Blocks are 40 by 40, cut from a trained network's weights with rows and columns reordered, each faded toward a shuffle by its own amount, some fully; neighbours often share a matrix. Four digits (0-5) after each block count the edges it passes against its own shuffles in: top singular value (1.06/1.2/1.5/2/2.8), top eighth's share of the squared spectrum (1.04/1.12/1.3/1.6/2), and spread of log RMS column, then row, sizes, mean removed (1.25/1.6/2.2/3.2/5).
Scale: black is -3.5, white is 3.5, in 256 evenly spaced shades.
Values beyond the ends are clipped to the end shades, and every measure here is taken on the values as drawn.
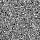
0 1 0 0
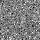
0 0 0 0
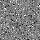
0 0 0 0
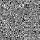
3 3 2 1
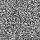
2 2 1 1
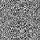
3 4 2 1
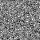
0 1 0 0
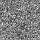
2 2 0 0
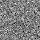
2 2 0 0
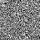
2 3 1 0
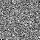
0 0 0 0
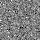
0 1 0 0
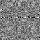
3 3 0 2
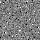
0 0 0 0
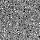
0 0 0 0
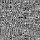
3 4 1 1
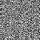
3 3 1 0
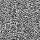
3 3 1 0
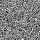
1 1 0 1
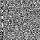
3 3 1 0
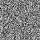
1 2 0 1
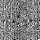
2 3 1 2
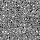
0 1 0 0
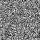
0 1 0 0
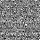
2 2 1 1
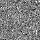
0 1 0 0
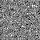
0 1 0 0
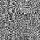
3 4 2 0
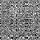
3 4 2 2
